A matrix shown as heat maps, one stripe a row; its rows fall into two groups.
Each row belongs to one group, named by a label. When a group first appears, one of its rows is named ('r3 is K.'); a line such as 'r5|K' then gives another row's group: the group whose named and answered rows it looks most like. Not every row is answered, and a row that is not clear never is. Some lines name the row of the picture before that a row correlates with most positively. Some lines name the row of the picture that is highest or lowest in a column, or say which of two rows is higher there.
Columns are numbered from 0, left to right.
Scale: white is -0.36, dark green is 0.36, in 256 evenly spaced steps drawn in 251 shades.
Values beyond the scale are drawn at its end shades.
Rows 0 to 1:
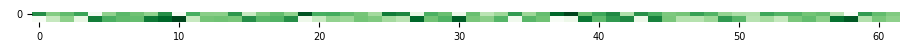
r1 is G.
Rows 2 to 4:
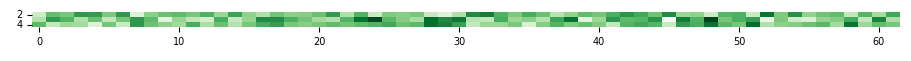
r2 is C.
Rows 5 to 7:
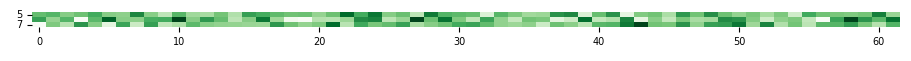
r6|G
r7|C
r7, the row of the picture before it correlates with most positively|2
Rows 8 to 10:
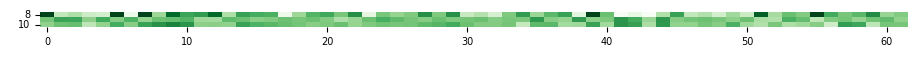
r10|G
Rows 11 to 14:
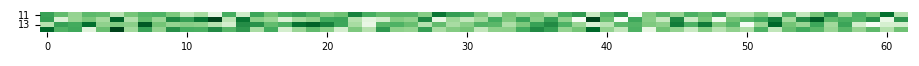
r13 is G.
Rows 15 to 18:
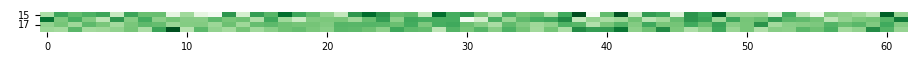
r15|C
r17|C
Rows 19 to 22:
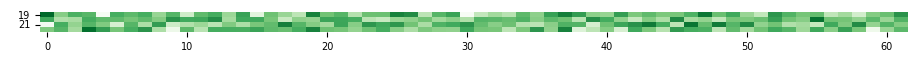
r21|C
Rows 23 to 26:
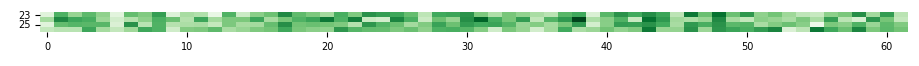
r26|C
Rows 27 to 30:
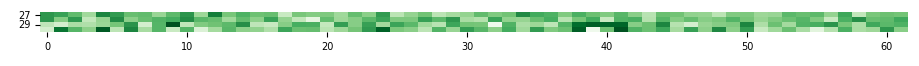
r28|G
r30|C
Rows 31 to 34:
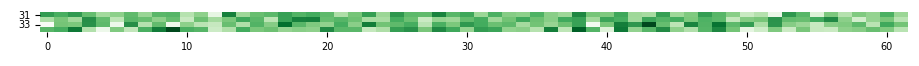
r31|C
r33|C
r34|G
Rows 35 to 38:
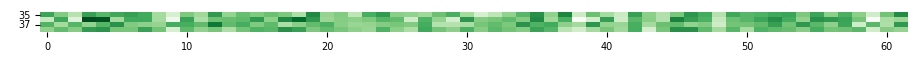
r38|G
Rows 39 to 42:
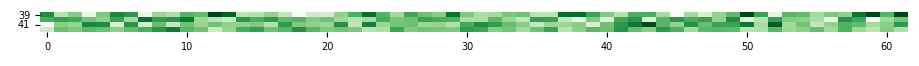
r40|G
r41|C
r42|G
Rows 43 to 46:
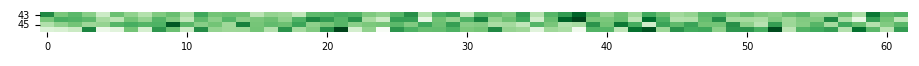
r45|G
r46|C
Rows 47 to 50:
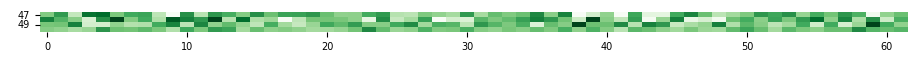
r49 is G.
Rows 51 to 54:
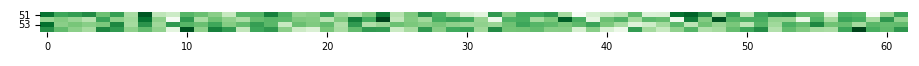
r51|G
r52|C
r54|G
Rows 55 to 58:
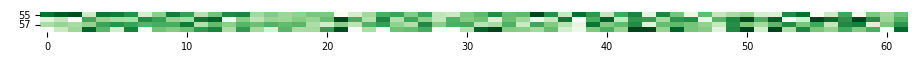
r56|C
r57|G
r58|C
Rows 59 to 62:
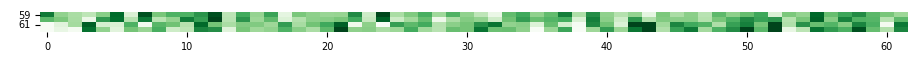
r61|C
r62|C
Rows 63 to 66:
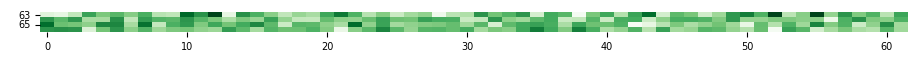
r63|C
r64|G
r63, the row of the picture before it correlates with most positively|62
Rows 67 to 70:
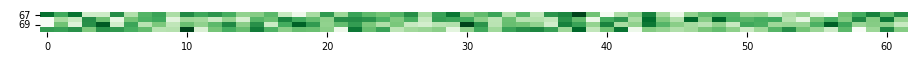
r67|G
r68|C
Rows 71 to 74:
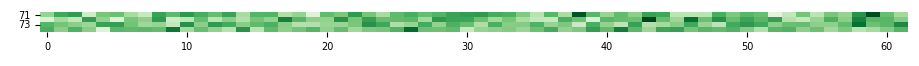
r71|G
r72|C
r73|G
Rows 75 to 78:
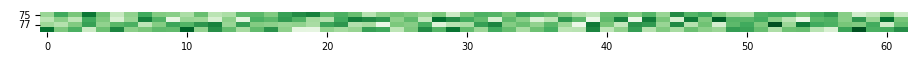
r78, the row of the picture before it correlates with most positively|73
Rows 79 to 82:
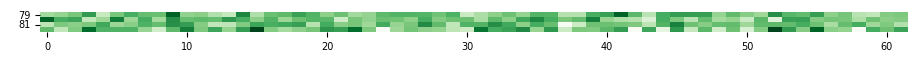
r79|G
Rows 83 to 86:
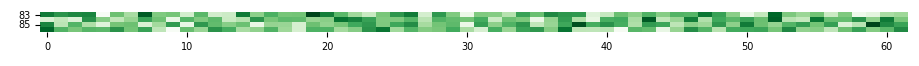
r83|G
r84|C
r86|G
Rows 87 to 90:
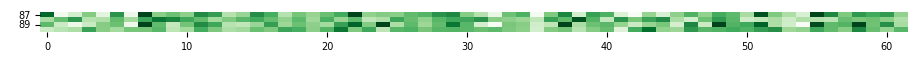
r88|G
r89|C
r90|C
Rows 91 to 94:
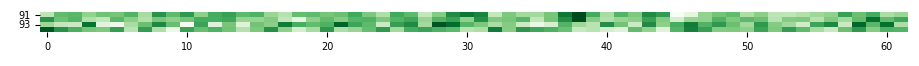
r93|C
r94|G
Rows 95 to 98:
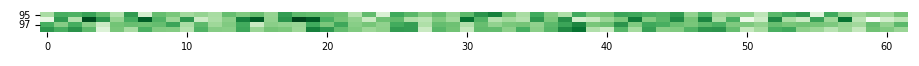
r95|C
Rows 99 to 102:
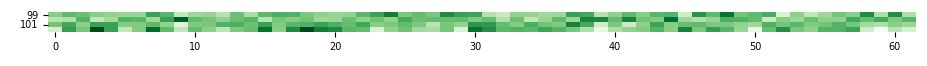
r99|C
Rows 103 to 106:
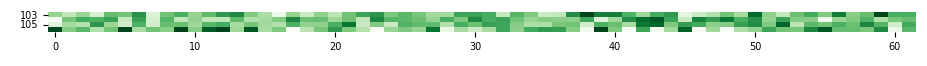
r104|C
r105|C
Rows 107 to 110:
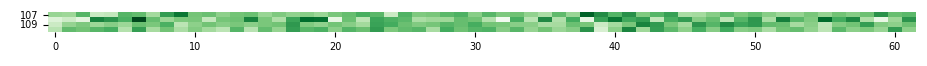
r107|G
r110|C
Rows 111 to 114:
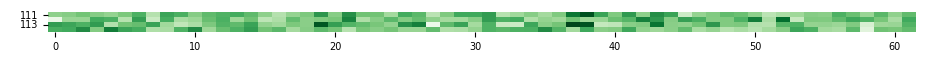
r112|C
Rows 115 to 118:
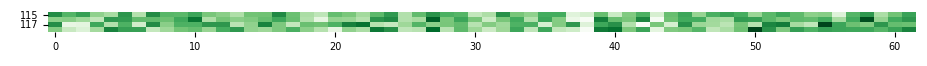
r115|G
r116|G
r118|G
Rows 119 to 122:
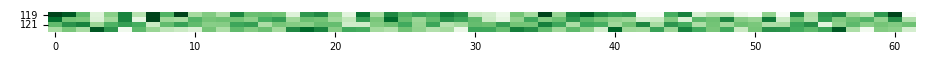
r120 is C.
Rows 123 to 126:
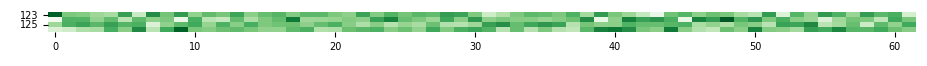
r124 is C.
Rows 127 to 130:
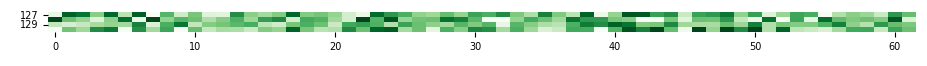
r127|C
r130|C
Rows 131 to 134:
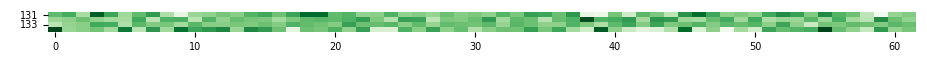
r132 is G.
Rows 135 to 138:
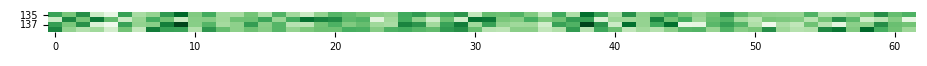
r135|G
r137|G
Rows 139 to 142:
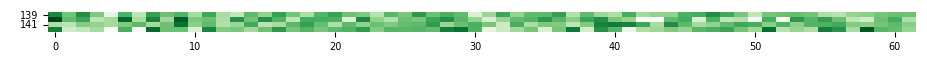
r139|G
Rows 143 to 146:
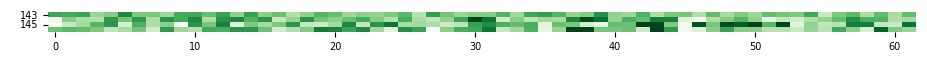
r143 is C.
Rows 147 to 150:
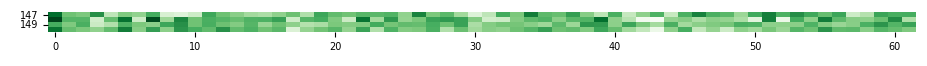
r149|G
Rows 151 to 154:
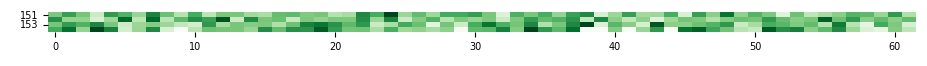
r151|C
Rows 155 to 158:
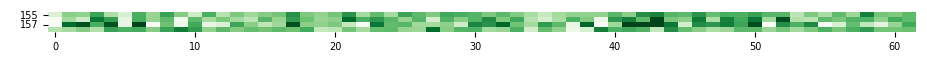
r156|C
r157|C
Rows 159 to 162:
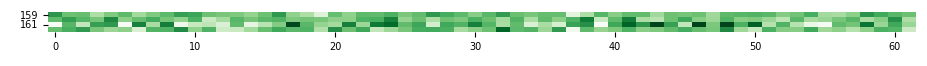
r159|G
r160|C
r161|C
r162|G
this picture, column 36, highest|162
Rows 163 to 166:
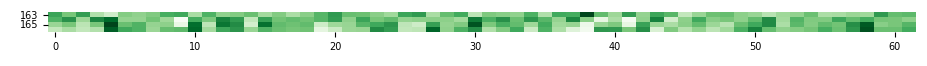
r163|G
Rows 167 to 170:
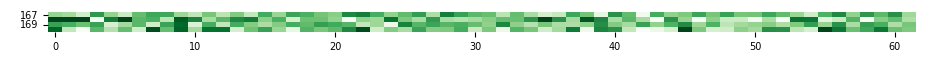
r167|C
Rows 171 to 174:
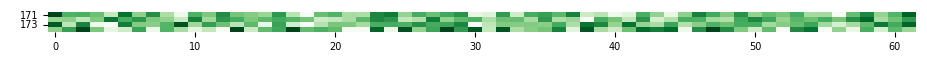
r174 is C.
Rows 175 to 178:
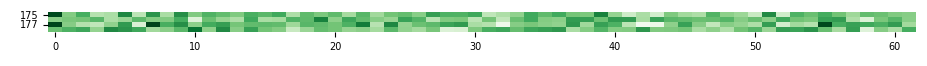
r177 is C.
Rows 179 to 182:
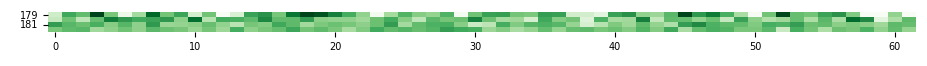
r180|G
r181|G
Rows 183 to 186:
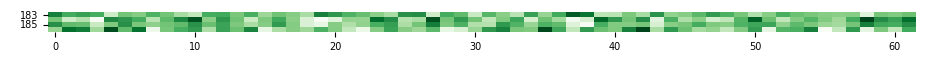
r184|G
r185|G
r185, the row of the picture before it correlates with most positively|181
